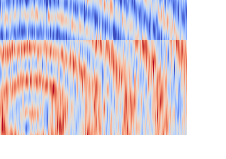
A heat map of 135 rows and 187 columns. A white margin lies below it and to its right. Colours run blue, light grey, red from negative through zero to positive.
Concentric rings centre on the bottom left. The histogram is bell-shaped. A horizontal seam about 30% of the way down splits the table, and the bottom part is higher.
